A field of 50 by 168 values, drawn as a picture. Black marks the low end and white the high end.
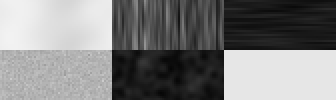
The table splits into 2 rows of 3 panels. Panel 1,1: very high, smooth, faint in contrast. Panel 1,2: low, streaked downward. Panel 1,3: very low, streaked across, faint in contrast. Panel 2,1: high, fine-grained, faint in contrast. Panel 2,2: very low, blotchy, faint in contrast. Panel 2,3: very high, flat.
